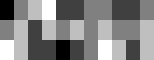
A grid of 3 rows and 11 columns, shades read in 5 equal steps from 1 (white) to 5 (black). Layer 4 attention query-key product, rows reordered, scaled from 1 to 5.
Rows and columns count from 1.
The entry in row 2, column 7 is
3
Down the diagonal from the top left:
5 2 4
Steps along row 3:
up up same up down down down up up down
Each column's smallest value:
1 2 2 1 3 2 3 1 2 3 2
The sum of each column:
9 7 10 7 12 10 9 6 9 11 7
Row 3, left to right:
1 2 4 4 5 4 3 1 2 4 2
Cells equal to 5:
2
